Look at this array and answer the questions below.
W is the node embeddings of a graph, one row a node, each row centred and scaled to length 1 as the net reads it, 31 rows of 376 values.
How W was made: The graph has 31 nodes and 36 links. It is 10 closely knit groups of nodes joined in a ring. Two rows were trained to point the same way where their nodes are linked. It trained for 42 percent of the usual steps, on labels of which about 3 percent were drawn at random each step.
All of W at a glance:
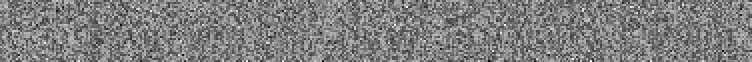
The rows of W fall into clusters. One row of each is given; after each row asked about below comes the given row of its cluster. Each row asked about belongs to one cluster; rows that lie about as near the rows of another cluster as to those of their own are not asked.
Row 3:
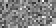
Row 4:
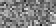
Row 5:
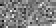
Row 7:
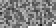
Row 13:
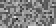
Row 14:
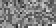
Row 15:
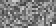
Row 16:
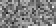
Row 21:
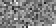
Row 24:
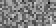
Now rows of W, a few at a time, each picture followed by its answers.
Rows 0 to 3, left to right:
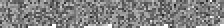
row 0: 14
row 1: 3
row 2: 7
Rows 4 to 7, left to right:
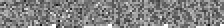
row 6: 13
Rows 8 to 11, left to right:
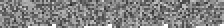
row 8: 16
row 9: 4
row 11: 5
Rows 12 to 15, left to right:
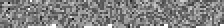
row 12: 3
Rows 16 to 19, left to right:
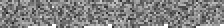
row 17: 16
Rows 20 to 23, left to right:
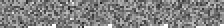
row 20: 21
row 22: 24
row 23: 7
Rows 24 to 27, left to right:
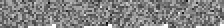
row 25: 15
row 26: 13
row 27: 3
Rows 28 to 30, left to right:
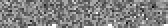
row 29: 24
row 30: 5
